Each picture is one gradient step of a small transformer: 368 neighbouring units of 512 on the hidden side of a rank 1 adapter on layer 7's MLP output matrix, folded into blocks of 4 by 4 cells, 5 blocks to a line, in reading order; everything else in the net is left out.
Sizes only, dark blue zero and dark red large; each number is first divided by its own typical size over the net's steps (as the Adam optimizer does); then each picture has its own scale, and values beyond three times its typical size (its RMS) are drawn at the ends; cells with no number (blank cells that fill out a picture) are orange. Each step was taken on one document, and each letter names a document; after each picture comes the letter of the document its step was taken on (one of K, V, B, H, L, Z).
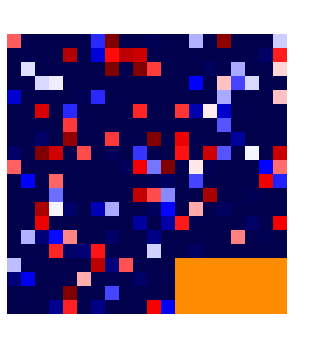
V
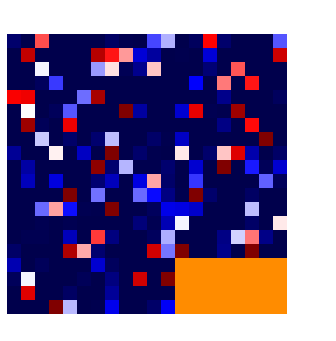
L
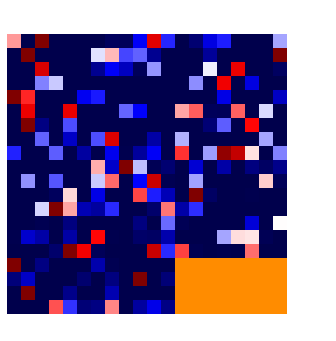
L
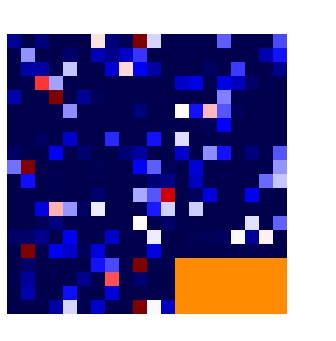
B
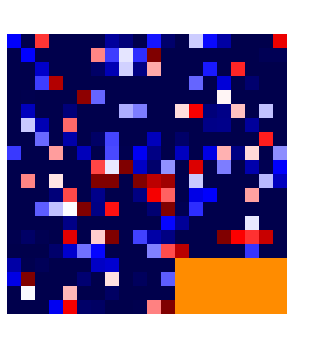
L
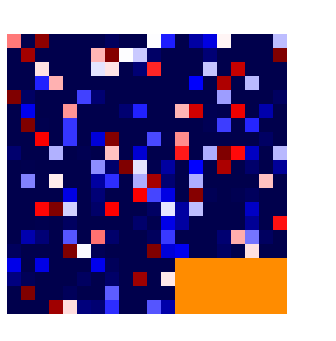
L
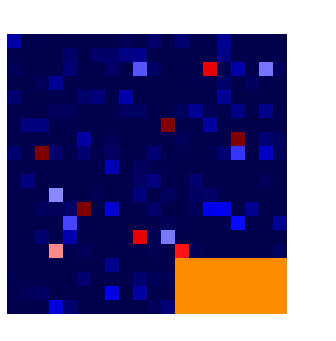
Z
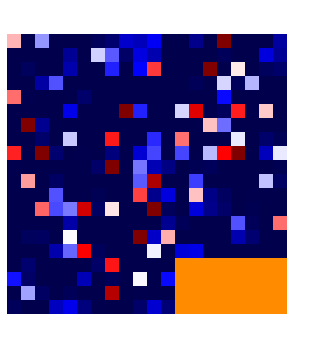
Z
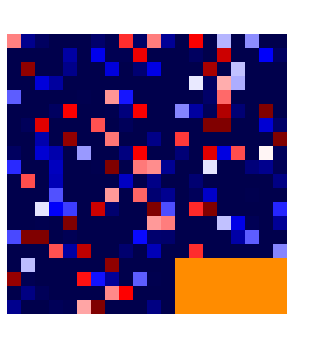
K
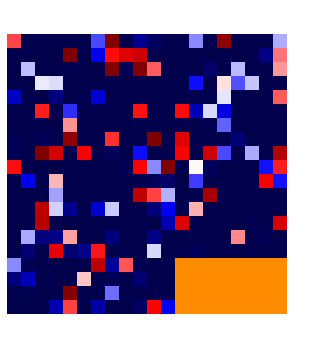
V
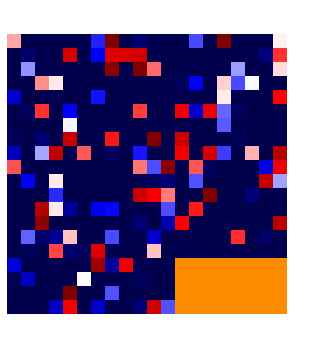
V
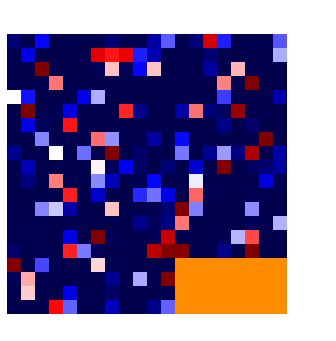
L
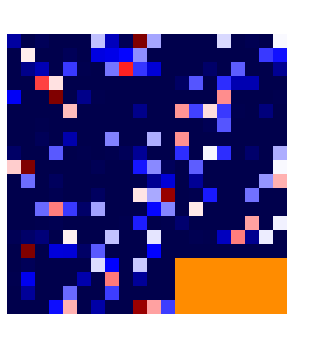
B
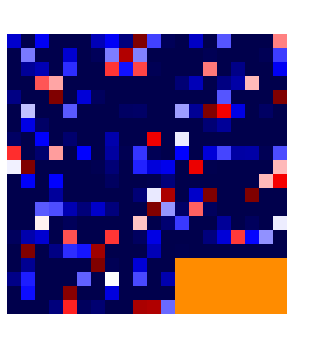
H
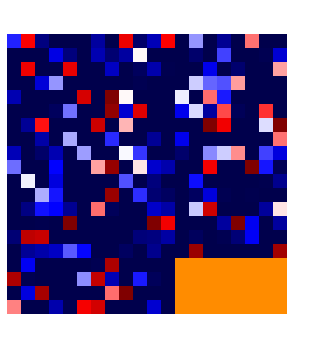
K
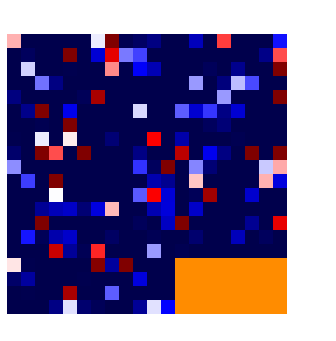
V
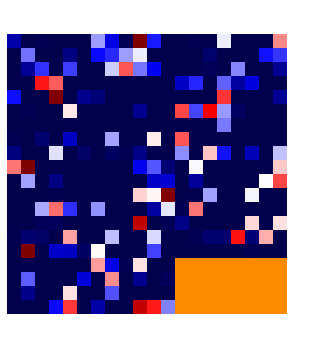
B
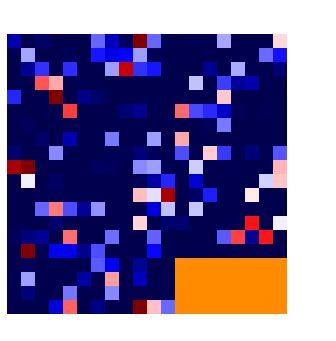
B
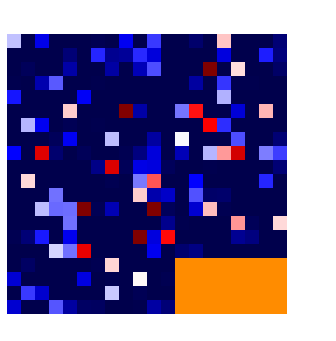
Z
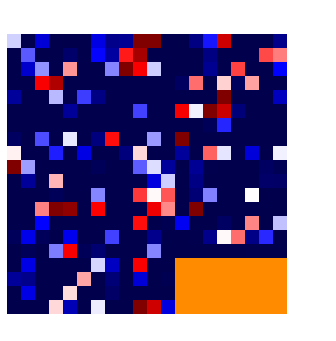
H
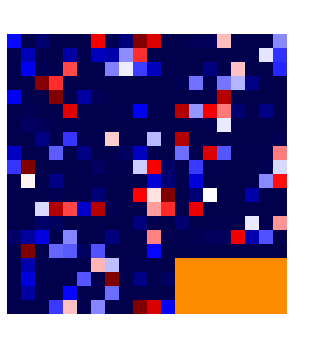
H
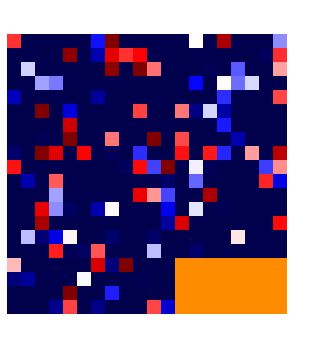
V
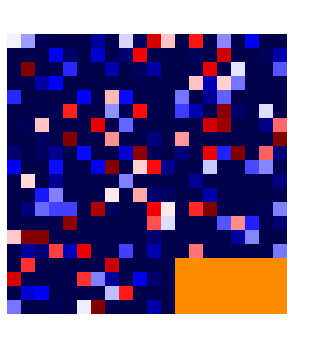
K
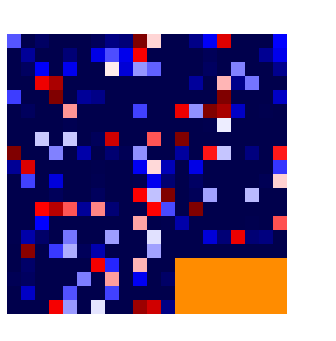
H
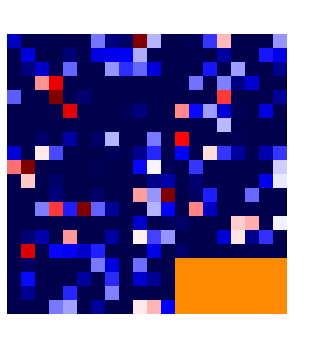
H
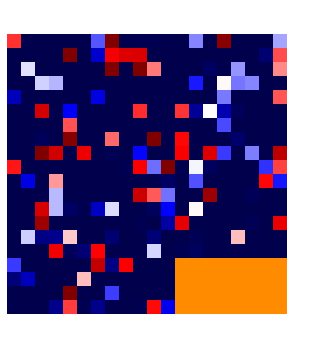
V
